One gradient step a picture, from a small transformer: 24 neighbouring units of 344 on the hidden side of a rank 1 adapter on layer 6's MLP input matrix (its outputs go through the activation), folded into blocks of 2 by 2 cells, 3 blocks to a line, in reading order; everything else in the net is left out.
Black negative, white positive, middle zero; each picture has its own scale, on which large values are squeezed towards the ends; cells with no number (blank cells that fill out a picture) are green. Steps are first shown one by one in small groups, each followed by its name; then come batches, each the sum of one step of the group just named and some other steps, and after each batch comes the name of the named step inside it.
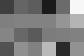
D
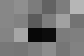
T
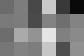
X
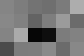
T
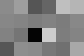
T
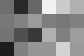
D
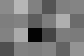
T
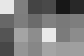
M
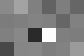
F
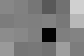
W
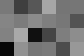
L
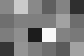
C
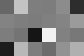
C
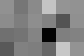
M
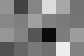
L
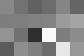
W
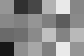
M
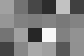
M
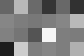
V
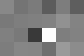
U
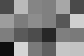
V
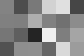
U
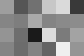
U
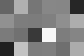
V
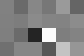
U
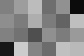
V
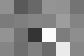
U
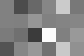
U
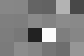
U
